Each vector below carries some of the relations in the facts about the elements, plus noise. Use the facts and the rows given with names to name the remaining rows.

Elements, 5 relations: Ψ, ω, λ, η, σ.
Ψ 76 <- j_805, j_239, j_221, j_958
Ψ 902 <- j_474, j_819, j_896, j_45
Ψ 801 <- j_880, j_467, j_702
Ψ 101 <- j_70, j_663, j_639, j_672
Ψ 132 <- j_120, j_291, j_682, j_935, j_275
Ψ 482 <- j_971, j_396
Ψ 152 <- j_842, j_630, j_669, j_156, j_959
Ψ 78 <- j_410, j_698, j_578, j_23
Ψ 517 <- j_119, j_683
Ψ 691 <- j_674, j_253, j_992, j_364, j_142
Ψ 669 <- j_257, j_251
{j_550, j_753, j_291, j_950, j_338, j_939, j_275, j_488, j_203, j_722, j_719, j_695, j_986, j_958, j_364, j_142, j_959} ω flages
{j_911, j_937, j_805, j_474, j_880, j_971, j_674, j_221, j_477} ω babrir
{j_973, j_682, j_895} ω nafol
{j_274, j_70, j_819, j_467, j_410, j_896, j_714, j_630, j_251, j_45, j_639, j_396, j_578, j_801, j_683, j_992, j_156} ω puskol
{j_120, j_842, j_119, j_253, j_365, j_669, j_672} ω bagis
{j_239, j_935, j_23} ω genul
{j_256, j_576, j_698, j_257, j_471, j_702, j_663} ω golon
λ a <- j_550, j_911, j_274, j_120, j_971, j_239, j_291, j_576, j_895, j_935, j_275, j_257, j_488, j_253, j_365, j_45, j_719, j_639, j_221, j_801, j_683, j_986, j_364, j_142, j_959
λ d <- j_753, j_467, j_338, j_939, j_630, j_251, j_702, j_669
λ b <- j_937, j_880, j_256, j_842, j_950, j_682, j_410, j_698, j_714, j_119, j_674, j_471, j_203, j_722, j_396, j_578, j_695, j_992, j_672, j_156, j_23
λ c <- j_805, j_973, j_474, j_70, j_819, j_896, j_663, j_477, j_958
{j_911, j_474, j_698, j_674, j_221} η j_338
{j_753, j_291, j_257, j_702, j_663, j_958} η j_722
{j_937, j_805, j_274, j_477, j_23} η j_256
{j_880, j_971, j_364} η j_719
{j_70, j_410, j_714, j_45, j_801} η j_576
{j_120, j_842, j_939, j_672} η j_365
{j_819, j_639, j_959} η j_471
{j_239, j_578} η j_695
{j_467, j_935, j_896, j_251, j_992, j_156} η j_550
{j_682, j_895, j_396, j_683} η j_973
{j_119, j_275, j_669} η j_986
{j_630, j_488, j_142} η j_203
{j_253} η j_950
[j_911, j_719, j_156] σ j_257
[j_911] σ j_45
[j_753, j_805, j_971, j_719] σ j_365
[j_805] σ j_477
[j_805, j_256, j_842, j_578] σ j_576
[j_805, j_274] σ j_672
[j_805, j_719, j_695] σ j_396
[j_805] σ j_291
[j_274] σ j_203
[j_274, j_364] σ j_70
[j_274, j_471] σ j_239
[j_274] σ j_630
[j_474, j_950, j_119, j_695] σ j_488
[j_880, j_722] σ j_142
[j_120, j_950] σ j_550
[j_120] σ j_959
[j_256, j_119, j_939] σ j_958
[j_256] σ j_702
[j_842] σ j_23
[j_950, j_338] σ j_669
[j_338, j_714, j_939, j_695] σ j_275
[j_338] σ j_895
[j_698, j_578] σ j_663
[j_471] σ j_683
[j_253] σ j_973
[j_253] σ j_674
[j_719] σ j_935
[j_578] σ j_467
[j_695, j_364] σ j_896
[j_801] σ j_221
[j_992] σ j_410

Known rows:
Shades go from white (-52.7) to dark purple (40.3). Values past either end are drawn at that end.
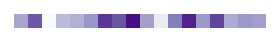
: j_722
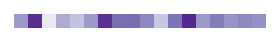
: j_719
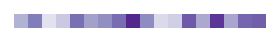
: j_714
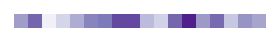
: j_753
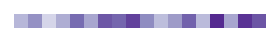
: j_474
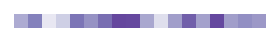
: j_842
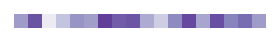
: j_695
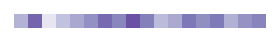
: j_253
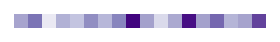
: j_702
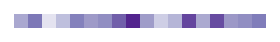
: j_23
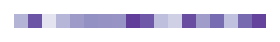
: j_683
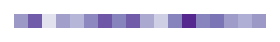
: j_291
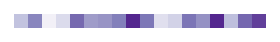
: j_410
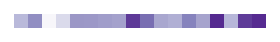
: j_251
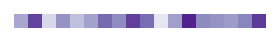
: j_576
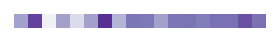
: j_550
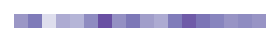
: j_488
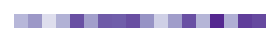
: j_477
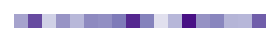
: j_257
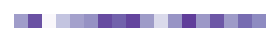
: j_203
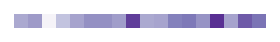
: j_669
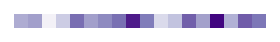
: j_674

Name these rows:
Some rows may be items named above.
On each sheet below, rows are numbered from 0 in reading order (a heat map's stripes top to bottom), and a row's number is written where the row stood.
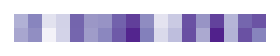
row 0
j_396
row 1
j_937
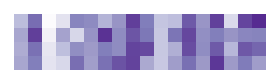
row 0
j_630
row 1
j_986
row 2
j_221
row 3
j_119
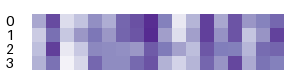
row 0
j_256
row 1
j_663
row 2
j_239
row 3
j_672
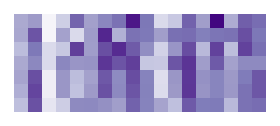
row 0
j_674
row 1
j_550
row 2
j_805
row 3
j_958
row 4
j_365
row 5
j_365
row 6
j_239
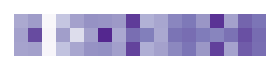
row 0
j_669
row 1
j_550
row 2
j_669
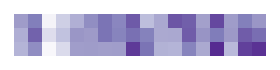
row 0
j_939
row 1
j_935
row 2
j_251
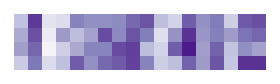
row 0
j_274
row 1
j_365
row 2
j_753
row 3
j_70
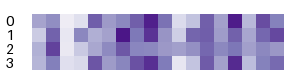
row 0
j_880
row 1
j_973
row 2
j_364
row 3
j_578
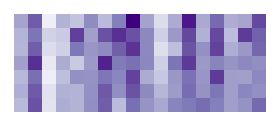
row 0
j_702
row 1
j_805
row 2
j_698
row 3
j_719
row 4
j_682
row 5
j_120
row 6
j_895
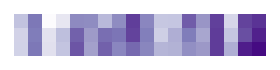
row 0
j_630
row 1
j_819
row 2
j_896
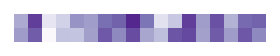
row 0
j_471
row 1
j_338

